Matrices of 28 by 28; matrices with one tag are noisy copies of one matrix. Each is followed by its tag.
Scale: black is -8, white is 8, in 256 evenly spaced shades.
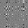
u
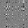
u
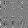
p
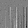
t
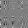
p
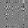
u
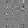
u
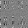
p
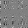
p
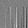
t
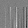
t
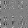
p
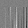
t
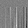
t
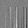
t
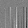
t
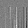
t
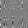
p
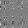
p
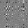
u
